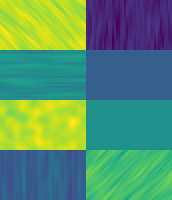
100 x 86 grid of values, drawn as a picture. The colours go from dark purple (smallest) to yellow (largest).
The table splits into 4 rows of 2 panels. Panel 1,1: very high, slanting down to the right, faint in contrast. Panel 1,2: very low, streaked downward, faint in contrast. Panel 2,1: middling, streaked across, faint in contrast. Panel 2,2: low, flat. Panel 3,1: very high, blotchy, faint in contrast. Panel 3,2: middling, flat. Panel 4,1: low, streaked downward, faint in contrast. Panel 4,2: high, slanting up to the right, faint in contrast.
